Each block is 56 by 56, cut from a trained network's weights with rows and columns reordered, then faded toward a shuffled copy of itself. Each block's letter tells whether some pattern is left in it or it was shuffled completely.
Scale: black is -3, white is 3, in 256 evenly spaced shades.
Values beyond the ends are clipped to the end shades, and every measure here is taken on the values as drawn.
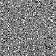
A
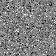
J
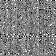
A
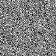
A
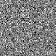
A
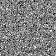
J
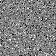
J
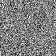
J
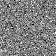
J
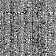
A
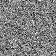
J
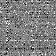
A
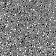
J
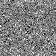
J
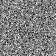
J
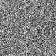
A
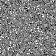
J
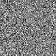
A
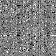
A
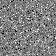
J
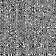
A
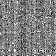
A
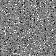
J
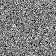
J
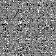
A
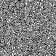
J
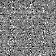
A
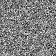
J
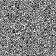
A
